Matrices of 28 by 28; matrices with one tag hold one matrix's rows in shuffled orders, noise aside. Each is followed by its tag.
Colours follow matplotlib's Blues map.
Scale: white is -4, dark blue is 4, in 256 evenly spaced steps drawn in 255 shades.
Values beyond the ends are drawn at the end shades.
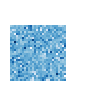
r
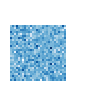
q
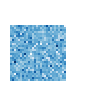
r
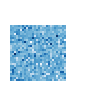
r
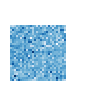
r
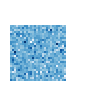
r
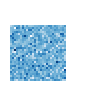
r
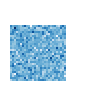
r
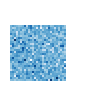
r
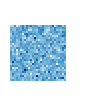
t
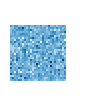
q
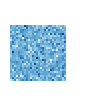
t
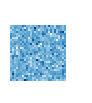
t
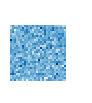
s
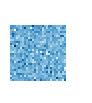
r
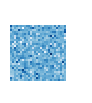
q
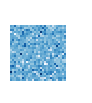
s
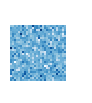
s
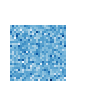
q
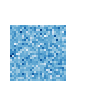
s
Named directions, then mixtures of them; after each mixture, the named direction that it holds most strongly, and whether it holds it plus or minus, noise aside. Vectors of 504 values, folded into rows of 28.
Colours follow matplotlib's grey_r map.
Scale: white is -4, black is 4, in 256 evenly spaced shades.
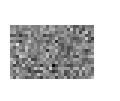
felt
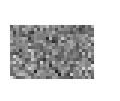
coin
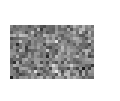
felt, minus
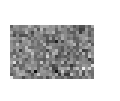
coin, plus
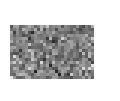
coin, plus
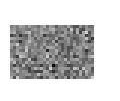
felt, plus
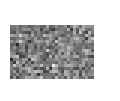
felt, minus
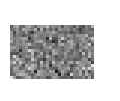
coin, plus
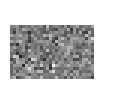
felt, minus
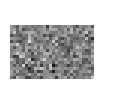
felt, plus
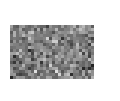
coin, minus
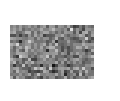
felt, plus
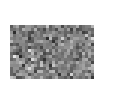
coin, plus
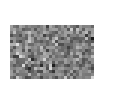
felt, plus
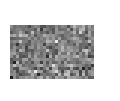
felt, minus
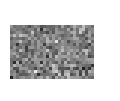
felt, minus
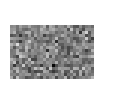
felt, plus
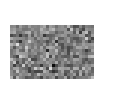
felt, plus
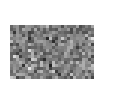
coin, plus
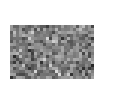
coin, minus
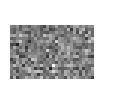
felt, minus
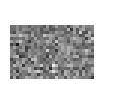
felt, minus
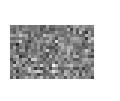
felt, minus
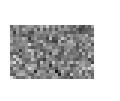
coin, plus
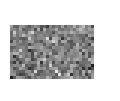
coin, minus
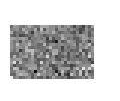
coin, plus
